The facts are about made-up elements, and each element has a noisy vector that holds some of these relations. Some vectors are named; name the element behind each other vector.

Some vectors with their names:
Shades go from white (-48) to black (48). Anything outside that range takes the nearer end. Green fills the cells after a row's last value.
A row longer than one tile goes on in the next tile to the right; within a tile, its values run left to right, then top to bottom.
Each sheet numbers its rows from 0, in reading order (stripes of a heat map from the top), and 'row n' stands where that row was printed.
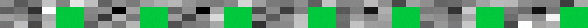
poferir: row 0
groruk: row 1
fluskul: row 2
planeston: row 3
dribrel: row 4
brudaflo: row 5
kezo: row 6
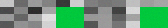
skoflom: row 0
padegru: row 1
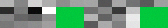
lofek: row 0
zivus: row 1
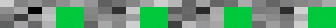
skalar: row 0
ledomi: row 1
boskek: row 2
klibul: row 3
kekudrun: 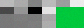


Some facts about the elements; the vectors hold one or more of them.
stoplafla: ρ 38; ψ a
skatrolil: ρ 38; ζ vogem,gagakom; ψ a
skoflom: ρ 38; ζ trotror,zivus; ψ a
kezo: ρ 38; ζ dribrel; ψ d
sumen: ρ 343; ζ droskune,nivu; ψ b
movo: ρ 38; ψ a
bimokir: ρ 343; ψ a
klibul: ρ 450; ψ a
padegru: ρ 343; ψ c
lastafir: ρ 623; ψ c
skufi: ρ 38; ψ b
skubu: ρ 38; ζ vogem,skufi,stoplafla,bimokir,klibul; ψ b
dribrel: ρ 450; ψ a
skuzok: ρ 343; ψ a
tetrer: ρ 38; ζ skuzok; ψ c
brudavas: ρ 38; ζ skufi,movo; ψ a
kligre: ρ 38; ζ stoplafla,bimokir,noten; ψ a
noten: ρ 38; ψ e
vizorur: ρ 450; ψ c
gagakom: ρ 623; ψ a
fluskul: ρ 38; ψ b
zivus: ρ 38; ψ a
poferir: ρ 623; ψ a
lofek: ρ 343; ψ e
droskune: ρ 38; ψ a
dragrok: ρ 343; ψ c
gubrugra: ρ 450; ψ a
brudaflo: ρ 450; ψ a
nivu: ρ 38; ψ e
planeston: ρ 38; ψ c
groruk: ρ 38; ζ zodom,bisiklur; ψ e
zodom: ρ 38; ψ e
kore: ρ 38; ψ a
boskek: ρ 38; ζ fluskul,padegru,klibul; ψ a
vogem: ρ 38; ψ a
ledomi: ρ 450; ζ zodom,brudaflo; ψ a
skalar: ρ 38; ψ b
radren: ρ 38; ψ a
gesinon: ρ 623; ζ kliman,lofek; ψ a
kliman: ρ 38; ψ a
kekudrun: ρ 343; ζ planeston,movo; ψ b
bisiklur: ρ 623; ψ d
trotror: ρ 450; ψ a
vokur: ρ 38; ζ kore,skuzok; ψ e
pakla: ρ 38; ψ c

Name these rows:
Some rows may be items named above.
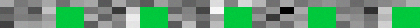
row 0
vizorur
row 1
zivus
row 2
lastafir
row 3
noten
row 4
klibul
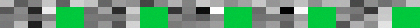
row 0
gesinon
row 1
trotror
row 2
lofek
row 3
sumen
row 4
kore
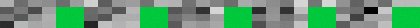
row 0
pakla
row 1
tetrer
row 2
gubrugra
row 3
dragrok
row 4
zodom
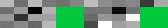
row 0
nivu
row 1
kezo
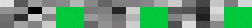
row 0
vokur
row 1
klibul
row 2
bisiklur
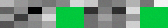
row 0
fluskul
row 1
skuzok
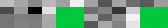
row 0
kekudrun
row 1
zivus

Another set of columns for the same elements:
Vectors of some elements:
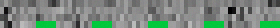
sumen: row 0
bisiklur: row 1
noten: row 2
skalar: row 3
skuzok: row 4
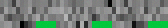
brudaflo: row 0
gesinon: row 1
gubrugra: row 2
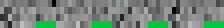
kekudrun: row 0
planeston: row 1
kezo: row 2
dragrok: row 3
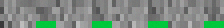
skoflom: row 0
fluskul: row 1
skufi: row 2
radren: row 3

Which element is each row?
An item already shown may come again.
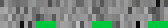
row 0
gagakom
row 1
zodom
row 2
vokur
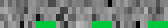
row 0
lastafir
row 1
kekudrun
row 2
tetrer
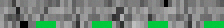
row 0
dribrel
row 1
bisiklur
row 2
kekudrun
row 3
bisiklur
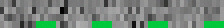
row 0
trotror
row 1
padegru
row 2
poferir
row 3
pakla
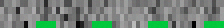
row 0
kore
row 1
vizorur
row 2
groruk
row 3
tetrer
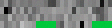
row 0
lofek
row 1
vokur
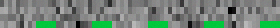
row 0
bisiklur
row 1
ledomi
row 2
skubu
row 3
klibul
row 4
bimokir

